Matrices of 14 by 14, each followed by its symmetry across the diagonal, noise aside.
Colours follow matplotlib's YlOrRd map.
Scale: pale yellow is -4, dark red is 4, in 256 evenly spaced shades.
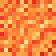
symmetric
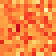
neither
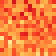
neither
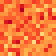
symmetric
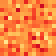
antisymmetric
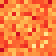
symmetric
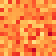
symmetric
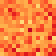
symmetric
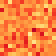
antisymmetric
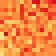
antisymmetric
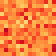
neither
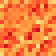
symmetric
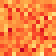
neither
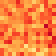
antisymmetric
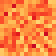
symmetric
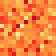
antisymmetric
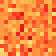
neither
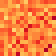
symmetric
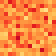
neither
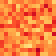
neither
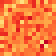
symmetric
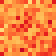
symmetric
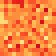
antisymmetric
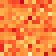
neither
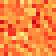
antisymmetric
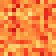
antisymmetric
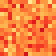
neither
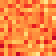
antisymmetric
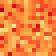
neither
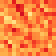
antisymmetric
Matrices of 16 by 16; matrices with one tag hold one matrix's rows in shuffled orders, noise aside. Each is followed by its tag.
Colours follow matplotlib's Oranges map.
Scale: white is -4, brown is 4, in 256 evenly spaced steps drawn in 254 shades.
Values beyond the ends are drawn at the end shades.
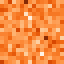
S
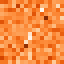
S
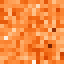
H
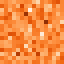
S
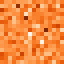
S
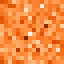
S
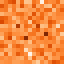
S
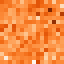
H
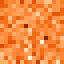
S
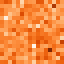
H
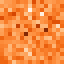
S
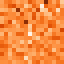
S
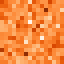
S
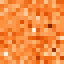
H
